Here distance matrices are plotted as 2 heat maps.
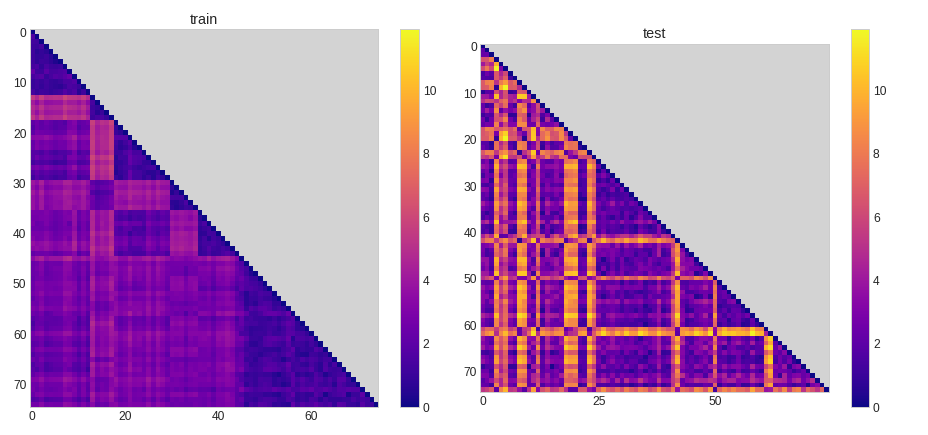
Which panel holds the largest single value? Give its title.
test
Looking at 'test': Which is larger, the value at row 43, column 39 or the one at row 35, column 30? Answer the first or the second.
the first
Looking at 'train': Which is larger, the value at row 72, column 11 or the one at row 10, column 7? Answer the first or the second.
the first
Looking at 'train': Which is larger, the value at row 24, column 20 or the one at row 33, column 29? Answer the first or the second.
the second
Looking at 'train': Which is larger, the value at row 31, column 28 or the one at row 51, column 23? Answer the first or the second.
the first
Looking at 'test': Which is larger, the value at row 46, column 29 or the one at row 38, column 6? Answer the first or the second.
the second
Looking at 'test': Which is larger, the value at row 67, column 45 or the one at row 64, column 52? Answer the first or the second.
the second
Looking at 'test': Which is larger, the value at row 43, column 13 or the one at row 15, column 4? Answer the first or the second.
the second
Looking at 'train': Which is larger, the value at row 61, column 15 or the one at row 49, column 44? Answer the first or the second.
the first
